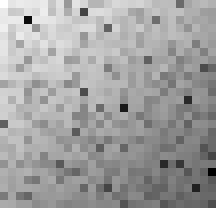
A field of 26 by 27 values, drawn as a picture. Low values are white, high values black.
No row or column stands out. There are no regular stripes. The bottom right is the ninth with the highest average. The ninth with the lowest average is the top left. The field climbs toward the bottom right.
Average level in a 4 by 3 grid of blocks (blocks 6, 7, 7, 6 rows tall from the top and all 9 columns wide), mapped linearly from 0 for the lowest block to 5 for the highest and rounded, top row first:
012 | 123 | 234 | 345
